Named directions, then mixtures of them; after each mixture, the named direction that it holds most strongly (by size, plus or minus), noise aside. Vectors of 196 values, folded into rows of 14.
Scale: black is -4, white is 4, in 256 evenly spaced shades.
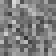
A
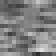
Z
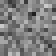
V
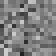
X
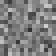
V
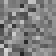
X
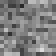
Z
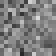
X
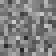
A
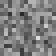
X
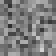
A
